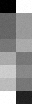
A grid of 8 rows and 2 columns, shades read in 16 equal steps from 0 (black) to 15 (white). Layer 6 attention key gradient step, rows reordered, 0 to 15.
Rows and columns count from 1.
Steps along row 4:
up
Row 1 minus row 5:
-10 8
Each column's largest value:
15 15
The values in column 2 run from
2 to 15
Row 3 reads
6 9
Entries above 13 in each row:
1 0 0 0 0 0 0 1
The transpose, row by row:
0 6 6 7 10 12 11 15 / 15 9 9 10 7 8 7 2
